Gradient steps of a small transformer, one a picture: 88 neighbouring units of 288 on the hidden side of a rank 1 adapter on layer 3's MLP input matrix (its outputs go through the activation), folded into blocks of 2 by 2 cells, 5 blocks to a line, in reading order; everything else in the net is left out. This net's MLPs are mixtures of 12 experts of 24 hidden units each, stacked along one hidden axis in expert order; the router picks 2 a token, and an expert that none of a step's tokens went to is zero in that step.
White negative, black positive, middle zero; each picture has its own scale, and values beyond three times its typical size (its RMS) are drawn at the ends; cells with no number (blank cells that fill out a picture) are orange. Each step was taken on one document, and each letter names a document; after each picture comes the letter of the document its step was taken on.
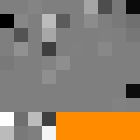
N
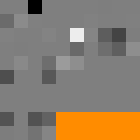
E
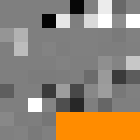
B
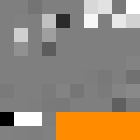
N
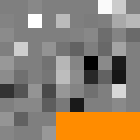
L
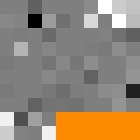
N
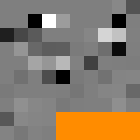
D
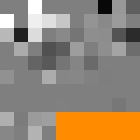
D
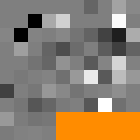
D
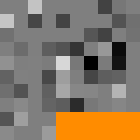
L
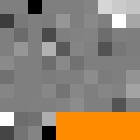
N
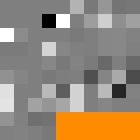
B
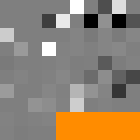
B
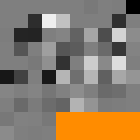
D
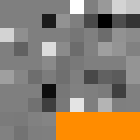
B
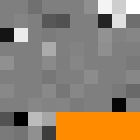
N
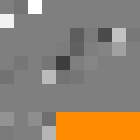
E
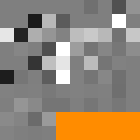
D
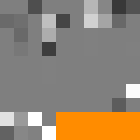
N
